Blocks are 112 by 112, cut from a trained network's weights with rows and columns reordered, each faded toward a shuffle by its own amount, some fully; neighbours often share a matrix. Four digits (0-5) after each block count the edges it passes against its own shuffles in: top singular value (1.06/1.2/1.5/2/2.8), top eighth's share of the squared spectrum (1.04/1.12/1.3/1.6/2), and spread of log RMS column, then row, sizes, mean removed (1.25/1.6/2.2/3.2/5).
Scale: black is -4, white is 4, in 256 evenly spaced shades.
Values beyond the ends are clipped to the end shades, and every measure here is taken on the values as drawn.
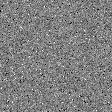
0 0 0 0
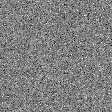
0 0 0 0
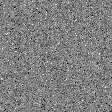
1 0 0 0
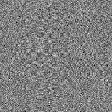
4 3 1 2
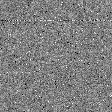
2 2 0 1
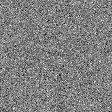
2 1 0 0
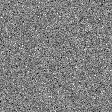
0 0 0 0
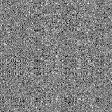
4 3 0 2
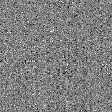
3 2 0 1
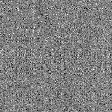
4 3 0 2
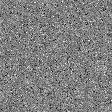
2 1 0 0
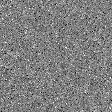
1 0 0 0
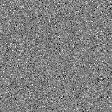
4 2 1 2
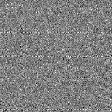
4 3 2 2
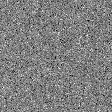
1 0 0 0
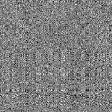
4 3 0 3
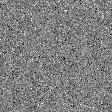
1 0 0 0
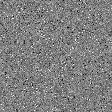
2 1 0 0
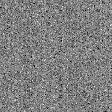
3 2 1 1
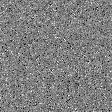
1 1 0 0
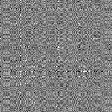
5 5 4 3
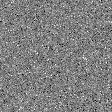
0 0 0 0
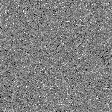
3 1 0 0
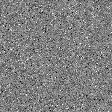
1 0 0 0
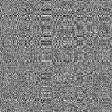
5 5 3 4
